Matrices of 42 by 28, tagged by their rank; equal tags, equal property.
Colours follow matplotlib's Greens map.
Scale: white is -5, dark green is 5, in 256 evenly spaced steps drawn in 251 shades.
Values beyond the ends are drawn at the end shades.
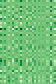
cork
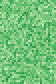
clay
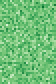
clay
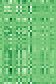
cork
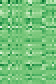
cork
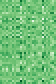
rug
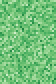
clay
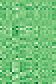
rug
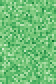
clay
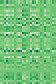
cork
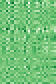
rug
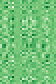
rug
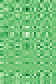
cork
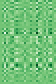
cork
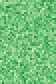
clay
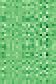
rug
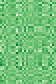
rug
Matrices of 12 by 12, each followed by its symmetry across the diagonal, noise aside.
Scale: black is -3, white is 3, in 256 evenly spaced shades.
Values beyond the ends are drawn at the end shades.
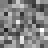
neither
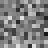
antisymmetric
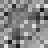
symmetric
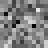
neither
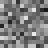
neither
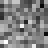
antisymmetric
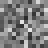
neither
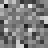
symmetric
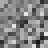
symmetric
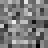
neither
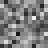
antisymmetric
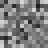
symmetric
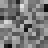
symmetric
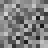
symmetric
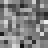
antisymmetric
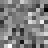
antisymmetric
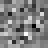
antisymmetric
